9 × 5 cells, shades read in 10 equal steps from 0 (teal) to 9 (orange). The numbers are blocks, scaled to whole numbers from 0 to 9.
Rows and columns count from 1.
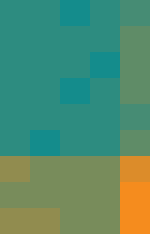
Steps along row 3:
same same down up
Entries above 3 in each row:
0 0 0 0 0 0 5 5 5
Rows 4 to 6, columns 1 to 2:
1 1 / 1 1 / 1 0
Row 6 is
1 0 1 1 3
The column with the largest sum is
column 5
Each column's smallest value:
1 0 0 0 2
